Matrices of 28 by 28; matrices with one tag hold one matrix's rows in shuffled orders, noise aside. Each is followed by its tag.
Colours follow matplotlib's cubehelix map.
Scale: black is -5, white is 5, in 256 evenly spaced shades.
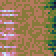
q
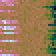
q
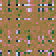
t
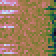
q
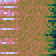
q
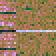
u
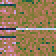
u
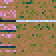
u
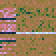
u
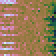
q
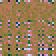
t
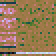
u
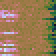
q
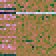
u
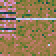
u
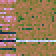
u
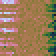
q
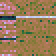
u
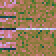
u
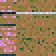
u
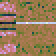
u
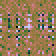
t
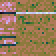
u
